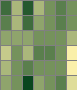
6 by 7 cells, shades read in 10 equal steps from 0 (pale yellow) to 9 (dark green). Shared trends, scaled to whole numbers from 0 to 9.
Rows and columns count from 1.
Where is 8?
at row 1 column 3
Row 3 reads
4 4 4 5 5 5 3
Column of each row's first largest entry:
3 3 4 4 3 3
